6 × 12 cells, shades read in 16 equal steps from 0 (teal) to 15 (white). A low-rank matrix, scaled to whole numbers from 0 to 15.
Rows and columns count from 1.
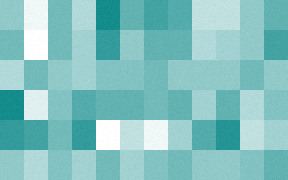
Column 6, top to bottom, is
5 8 7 5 11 9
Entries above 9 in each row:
4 2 1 2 4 1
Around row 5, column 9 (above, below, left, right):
9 8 9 1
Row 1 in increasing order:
0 3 4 5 5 6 8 8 10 11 11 14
